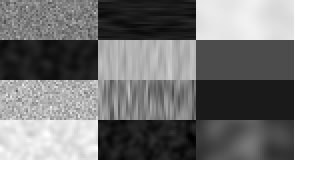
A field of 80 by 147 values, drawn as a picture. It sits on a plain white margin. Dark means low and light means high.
The table splits into 4 rows of 3 panels. Panel 1,1: middling, fine-grained. Panel 1,2: very low, streaked across, faint in contrast. Panel 1,3: very high, smooth, faint in contrast. Panel 2,1: very low, blotchy, faint in contrast. Panel 2,2: high, streaked downward, faint in contrast. Panel 2,3: low, flat. Panel 3,1: high, fine-grained. Panel 3,2: middling, streaked downward. Panel 3,3: very low, flat. Panel 4,1: very high, blotchy, faint in contrast. Panel 4,2: very low, blotchy, faint in contrast. Panel 4,3: low, smooth.
